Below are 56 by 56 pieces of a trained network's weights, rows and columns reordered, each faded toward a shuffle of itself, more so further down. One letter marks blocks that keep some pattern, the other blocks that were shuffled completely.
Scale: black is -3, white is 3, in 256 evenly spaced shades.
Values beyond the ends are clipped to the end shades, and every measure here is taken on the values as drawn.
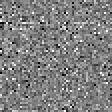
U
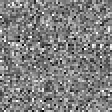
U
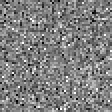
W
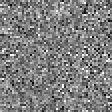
U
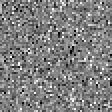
W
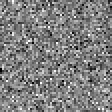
W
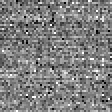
U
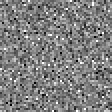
W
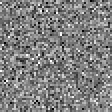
U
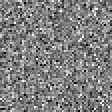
W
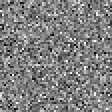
W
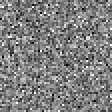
W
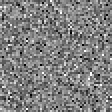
W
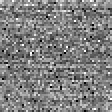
U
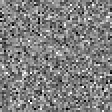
W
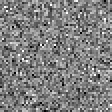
W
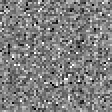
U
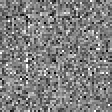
U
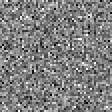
U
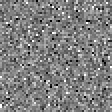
W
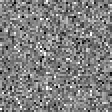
W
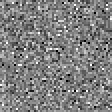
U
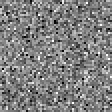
W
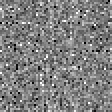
U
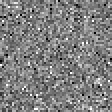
W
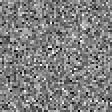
W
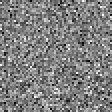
W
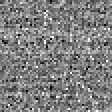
U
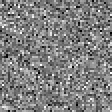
W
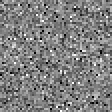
W
